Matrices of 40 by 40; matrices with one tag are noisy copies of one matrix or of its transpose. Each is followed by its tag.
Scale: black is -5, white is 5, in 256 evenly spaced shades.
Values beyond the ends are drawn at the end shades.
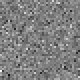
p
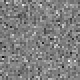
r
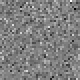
p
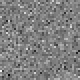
p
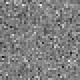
r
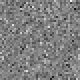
p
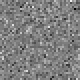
p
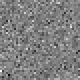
p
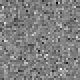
r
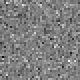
r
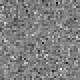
r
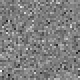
p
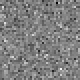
r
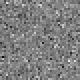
r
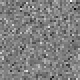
p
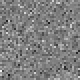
p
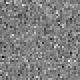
r
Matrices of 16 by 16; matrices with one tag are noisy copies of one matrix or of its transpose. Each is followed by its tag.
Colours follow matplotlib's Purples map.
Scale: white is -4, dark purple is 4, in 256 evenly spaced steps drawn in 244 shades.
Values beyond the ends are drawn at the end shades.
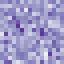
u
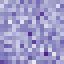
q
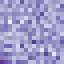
q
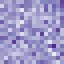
q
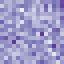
q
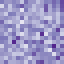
q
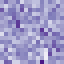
u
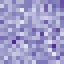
q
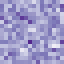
u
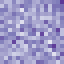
q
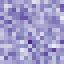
u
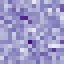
u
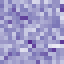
u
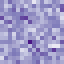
u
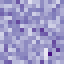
u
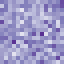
q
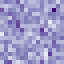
u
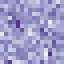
u
